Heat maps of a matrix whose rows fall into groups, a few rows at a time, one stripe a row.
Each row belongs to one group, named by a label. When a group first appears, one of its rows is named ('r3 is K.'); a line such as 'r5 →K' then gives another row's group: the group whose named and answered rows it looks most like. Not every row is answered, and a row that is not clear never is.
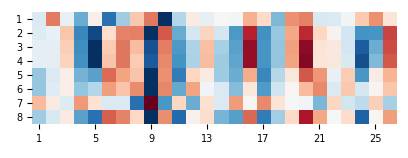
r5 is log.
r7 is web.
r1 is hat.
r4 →log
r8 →log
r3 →log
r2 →log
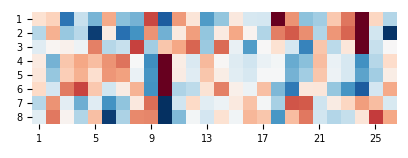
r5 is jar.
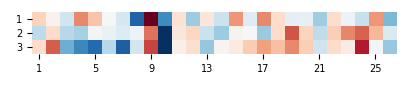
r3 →hat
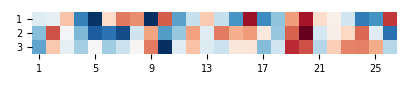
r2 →hat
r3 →hat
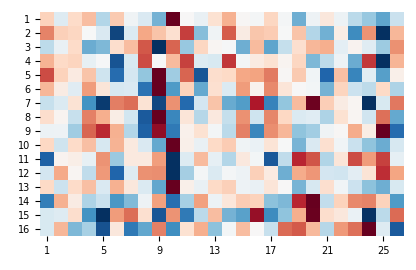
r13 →jar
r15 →log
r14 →hat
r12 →hat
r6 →web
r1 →jar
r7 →log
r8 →web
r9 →web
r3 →log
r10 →jar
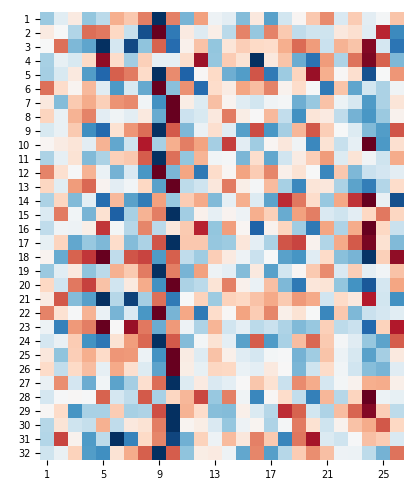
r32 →log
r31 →hat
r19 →log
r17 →hat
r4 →web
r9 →log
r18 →jar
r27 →hat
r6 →web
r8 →jar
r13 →jar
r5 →log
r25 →jar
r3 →hat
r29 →hat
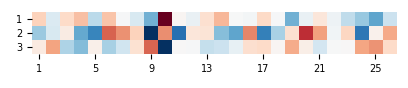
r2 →log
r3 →hat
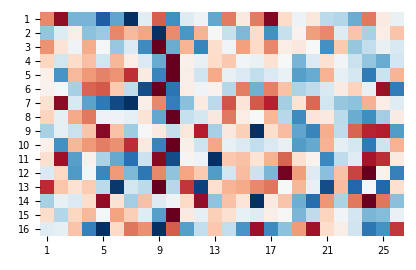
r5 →jar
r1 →hat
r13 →web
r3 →web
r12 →hat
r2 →log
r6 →web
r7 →hat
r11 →hat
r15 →jar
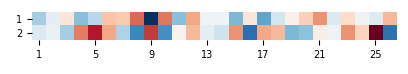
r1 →log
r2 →web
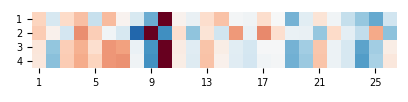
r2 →web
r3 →jar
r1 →jar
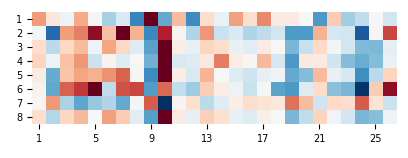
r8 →jar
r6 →jar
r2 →jar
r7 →hat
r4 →jar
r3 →jar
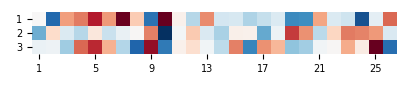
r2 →hat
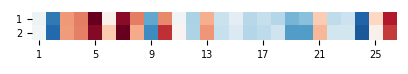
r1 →jar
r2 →jar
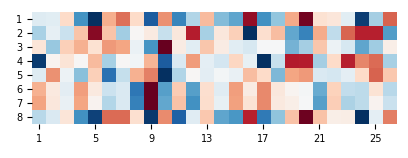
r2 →web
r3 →jar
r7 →web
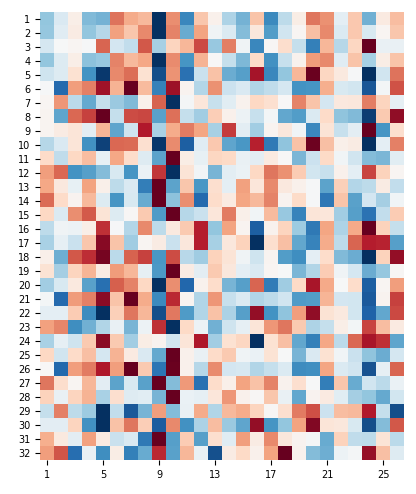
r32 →hat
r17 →web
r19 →jar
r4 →log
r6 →jar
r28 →jar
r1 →log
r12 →hat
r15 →jar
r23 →hat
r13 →web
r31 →web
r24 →web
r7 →hat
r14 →web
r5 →log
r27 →web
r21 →jar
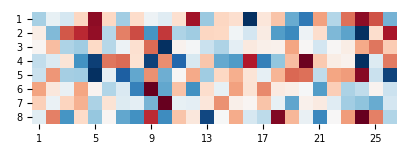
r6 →web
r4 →log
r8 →hat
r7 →jar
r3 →hat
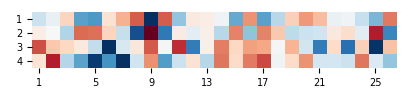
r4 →hat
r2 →web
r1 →log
